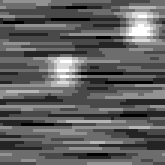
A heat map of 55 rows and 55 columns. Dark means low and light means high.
Grain: streaks across. Mirror symmetry: none. Ninth with the highest average: top right. Bumps: two. Slope: none.
